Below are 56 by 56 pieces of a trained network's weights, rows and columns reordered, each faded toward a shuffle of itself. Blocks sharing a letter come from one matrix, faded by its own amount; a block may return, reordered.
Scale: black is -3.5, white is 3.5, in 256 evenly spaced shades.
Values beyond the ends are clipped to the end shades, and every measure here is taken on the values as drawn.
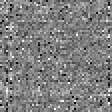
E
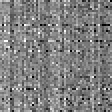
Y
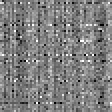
Y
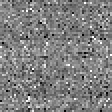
E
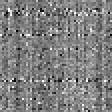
Y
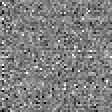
E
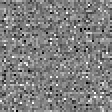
E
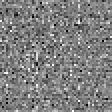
E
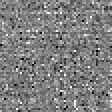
E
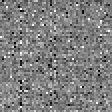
E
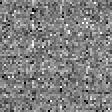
E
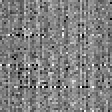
Y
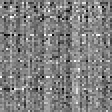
Y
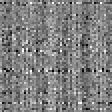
Y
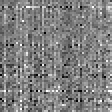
Y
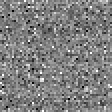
E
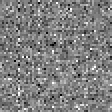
E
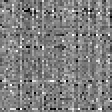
Y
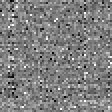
E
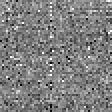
E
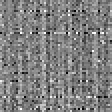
Y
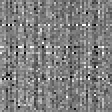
Y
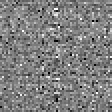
E
